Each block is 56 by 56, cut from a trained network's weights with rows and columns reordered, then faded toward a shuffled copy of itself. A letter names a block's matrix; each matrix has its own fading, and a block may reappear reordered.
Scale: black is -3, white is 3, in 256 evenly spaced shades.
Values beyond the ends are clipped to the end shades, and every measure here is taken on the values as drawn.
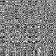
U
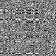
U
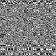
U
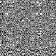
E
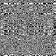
U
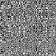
E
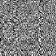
E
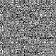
E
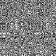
E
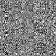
E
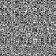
U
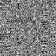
E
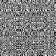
U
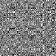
E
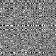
U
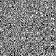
E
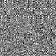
E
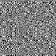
U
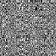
E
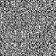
E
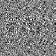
E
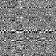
U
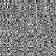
E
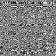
U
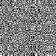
E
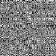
E
